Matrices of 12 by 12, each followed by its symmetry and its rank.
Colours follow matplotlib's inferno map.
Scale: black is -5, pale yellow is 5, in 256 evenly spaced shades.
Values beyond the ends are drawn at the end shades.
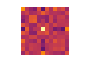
symmetric, rank two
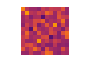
symmetric, full rank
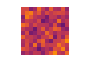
symmetric, full rank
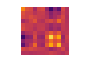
symmetric, rank two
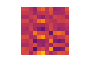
neither, rank two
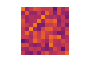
symmetric, full rank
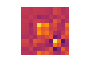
symmetric, rank two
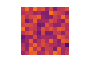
neither, full rank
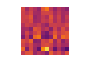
neither, rank two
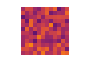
neither, full rank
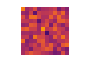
neither, full rank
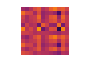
neither, rank two
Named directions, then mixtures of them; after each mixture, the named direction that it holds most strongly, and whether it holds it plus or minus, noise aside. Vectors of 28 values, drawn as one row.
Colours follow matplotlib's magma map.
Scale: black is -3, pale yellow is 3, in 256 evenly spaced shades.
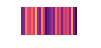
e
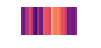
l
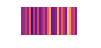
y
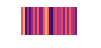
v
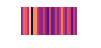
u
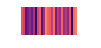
e, minus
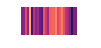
l, plus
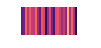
e, plus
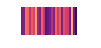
e, plus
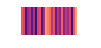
e, minus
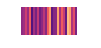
y, plus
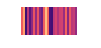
v, plus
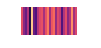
u, minus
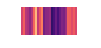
l, minus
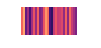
v, plus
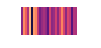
u, plus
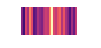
l, plus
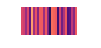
y, minus
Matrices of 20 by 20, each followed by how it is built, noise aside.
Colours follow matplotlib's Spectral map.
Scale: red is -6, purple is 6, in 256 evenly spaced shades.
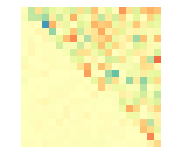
upper triangular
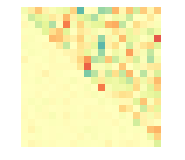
upper triangular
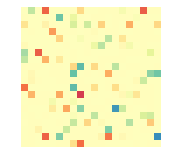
sparse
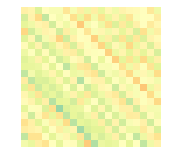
Toeplitz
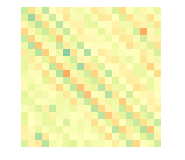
Toeplitz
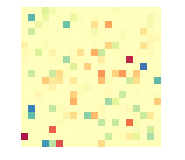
sparse
